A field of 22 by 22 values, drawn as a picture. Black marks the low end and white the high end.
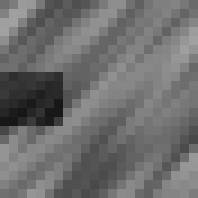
Ninth with the lowest average: middle left. Histogram: skewed, a long tail of low values. Odd patch: lower, in the middle left.
